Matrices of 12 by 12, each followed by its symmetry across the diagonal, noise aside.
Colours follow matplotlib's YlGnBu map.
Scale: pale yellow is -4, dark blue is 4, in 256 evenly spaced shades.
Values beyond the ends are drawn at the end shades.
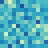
neither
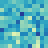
neither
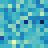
neither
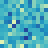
neither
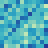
symmetric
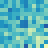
symmetric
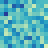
neither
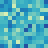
symmetric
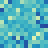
symmetric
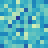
symmetric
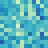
neither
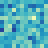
neither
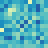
symmetric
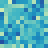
symmetric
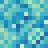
symmetric
